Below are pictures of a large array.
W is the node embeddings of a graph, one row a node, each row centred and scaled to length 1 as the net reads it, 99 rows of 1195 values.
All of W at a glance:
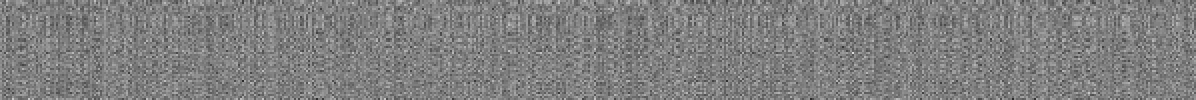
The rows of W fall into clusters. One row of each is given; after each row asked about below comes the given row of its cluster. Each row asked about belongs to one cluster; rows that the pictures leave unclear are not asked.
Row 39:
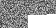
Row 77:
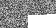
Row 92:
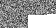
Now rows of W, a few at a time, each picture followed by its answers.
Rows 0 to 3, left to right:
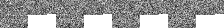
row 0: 77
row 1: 77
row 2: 77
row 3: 77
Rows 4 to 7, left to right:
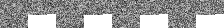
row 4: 92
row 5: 77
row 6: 39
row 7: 92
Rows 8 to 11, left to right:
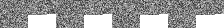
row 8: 39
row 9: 39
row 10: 92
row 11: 39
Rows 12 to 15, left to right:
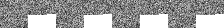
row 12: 77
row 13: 39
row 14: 77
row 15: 92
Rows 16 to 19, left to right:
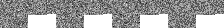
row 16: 92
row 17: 92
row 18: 92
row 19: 92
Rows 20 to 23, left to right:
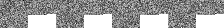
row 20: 39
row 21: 92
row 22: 92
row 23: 92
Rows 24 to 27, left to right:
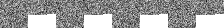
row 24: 92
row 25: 92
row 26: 92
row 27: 77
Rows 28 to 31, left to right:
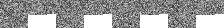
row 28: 92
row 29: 39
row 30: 92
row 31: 39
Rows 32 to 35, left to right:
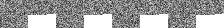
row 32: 39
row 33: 39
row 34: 92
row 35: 39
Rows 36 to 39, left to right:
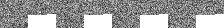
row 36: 77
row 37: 92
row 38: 39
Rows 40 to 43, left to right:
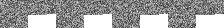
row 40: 39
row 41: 39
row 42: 92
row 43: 77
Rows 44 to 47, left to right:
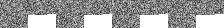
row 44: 92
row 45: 39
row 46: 39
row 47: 39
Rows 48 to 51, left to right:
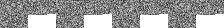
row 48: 92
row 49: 39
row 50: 92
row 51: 92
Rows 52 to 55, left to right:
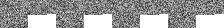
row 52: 77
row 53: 77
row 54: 92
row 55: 39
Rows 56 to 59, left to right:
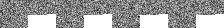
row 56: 39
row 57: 39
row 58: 77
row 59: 92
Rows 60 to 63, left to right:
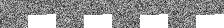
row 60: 39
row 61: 77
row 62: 92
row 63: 39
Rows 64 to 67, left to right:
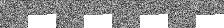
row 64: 39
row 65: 39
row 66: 39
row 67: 77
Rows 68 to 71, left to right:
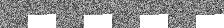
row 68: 92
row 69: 77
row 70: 39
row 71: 39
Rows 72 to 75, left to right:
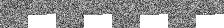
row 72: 39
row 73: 77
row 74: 92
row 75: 77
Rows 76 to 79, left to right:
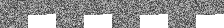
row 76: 39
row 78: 39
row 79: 92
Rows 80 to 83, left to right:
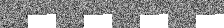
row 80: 77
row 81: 77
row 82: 92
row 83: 92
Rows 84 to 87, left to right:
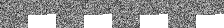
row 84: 92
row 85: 39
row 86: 77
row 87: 92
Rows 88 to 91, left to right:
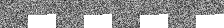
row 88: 92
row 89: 39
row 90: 77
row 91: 39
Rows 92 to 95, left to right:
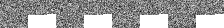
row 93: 92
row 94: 77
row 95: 77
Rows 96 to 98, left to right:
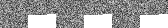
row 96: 92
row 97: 39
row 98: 39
